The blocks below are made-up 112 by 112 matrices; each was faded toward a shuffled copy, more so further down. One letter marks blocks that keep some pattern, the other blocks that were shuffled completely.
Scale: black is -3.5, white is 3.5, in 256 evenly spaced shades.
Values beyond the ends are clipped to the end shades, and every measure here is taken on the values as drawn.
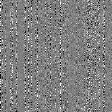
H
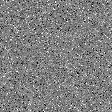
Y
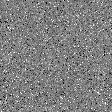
Y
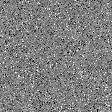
Y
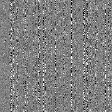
H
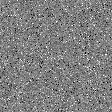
Y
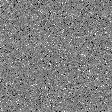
Y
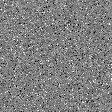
Y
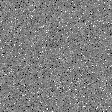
Y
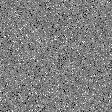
Y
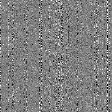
H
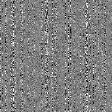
H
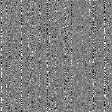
H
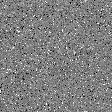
Y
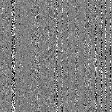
H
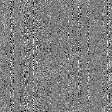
H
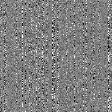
H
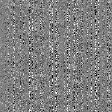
H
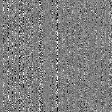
H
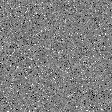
Y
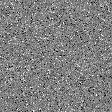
Y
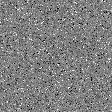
Y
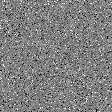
Y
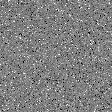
Y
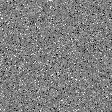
Y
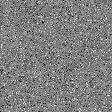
Y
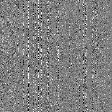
H
